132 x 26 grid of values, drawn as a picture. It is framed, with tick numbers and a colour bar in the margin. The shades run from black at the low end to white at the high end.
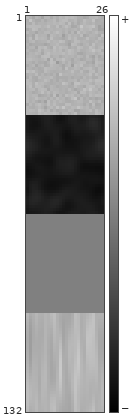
It is made of 4 by 1 panels. Panel 1,1: high, fine-grained, faint in contrast. Panel 2,1: very low, blotchy, faint in contrast. Panel 3,1: middling, flat. Panel 4,1: high, streaked downward, faint in contrast.
